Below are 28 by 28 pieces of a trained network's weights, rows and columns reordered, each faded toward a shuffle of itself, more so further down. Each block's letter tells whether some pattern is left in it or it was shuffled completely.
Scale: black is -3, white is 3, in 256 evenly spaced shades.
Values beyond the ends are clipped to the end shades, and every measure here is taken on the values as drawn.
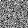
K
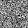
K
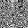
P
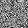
P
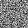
K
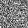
P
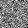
K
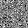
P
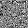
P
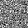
P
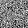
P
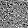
P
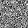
P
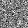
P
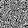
K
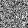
P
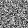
K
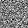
P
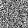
K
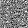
K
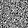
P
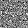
P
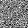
K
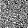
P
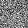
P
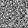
P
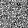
K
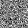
P
